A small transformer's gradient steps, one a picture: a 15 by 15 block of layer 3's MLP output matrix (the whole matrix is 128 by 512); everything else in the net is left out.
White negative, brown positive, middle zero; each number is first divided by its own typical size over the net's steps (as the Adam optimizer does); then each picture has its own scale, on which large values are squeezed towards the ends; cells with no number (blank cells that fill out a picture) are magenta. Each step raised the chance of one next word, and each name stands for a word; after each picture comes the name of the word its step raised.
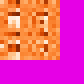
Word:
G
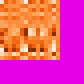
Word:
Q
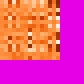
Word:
G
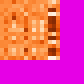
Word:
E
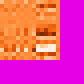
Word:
Q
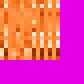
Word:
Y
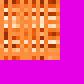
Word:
G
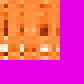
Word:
Q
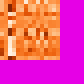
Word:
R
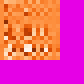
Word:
Q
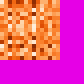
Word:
G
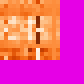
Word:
E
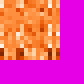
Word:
Y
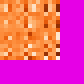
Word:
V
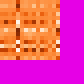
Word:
R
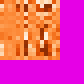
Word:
V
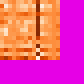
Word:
V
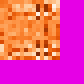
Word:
V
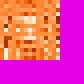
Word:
E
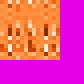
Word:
Q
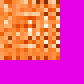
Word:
G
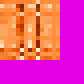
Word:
V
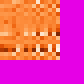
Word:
Q
